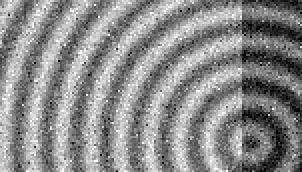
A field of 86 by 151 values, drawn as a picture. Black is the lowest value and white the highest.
Seam: vertical, 80% of the way across, the left part higher. Histogram: bell-shaped. Rings: centred on the bottom right.
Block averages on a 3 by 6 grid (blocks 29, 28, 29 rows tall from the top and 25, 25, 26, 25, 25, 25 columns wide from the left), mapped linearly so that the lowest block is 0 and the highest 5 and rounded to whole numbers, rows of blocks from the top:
4 5 4 5 4 0
5 4 5 5 4 0
5 5 4 4 4 0
